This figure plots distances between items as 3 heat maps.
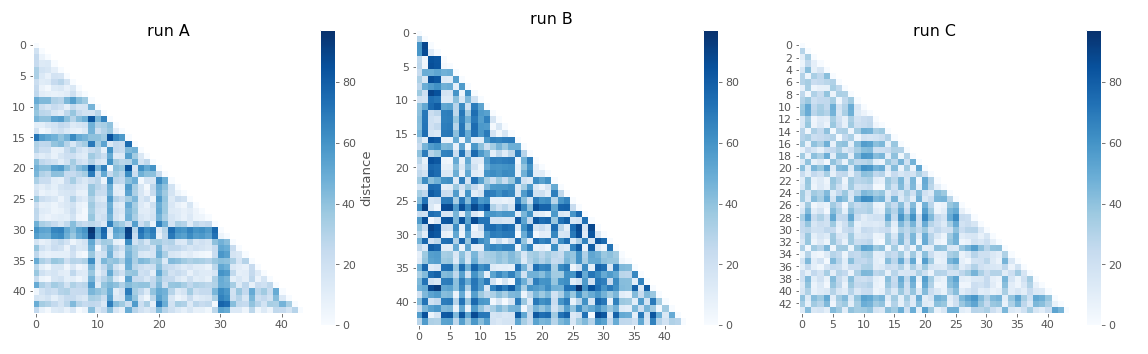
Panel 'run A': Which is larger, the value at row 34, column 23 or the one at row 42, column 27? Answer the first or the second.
the second
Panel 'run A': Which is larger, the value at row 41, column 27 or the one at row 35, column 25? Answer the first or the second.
the second
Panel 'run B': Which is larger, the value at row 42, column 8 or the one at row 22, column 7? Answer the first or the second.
the second
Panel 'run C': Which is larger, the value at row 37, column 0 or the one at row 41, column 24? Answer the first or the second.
the first
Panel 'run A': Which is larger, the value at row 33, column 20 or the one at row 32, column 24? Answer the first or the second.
the first
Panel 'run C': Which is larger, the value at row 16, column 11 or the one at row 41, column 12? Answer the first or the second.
the first
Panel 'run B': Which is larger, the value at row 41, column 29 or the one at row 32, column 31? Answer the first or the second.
the second
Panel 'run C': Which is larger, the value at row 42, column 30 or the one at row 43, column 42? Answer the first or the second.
the second
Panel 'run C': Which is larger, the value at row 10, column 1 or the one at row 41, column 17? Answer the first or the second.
the first
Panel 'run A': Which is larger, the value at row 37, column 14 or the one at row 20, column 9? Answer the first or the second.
the second
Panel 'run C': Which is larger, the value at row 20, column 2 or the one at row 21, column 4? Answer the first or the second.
the first
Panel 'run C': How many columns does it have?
44
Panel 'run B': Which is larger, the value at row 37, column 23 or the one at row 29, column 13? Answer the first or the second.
the second
